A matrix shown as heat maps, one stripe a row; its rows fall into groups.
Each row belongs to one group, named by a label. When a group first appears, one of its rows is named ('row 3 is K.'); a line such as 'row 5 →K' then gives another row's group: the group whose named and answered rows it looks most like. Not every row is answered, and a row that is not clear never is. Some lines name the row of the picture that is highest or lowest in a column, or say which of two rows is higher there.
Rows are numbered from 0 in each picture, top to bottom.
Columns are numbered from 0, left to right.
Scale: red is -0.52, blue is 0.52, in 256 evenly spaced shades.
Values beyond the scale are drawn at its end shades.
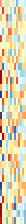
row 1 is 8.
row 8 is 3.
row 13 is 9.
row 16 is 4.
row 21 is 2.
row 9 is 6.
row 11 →3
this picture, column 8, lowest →11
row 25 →8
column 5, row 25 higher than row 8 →Yes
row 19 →8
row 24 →6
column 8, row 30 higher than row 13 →Yes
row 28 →8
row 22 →6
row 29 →2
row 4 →6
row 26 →4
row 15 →6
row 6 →6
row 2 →3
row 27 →4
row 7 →8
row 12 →2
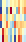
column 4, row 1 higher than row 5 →No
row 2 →2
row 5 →8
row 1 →4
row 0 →4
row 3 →9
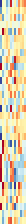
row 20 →8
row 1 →4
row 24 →2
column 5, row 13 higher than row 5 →No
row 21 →8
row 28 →3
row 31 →6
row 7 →6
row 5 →9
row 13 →6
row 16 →3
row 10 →6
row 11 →9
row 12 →6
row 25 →2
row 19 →4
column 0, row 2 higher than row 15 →No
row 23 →2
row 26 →8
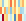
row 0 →6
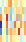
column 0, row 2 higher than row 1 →No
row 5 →2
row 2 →3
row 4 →4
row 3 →9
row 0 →6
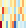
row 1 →8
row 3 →2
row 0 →6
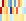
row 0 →8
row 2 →9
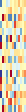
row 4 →6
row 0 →4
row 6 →2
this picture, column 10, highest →4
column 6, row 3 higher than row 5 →Yes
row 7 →9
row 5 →4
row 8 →8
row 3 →9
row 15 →8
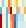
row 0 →6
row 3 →2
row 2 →2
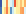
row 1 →9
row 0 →9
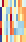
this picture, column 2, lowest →0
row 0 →8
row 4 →2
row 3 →2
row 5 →9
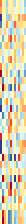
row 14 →9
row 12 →8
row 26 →4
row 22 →8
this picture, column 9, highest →10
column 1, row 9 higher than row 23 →No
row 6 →9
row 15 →4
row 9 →2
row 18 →6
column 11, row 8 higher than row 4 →No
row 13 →6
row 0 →2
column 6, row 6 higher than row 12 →Yes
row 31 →8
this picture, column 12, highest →10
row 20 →4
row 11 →6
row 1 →2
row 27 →6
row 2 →4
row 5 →6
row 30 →8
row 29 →4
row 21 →4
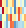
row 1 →8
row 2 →4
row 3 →2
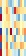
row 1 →9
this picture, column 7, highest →5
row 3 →9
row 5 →2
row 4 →4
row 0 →3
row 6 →9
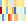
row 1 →2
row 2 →6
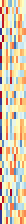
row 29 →2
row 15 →4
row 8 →3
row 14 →9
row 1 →3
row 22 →9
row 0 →8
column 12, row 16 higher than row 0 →Yes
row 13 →2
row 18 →9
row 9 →9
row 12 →9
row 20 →6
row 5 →8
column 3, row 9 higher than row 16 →No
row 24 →2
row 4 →4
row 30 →4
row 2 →8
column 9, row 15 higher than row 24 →No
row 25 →6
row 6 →2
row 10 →2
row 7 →9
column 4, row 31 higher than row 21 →Yes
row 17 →9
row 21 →3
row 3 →8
